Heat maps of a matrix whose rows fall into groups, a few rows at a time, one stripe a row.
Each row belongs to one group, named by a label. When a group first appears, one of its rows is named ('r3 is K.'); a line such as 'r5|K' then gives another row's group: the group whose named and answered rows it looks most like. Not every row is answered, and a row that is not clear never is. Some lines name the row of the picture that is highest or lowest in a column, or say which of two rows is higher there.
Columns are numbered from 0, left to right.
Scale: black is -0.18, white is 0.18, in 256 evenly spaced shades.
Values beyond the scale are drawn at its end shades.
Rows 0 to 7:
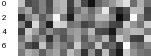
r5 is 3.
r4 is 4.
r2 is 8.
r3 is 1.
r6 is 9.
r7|4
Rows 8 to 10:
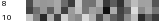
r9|4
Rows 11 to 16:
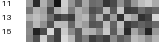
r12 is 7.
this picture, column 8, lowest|16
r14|7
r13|3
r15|9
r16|1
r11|1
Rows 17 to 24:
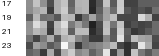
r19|8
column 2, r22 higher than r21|No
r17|7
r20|7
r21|7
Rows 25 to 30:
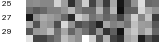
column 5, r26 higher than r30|No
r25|4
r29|4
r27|4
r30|9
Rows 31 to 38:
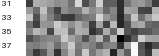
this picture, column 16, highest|36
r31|4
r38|9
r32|3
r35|7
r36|8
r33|3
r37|9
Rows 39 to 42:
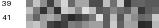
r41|3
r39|7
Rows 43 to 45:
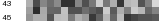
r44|1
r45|7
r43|3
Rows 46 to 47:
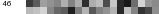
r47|3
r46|8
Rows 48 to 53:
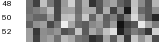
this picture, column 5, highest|51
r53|1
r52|3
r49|9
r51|8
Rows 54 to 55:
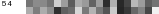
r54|4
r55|3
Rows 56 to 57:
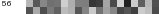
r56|1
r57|8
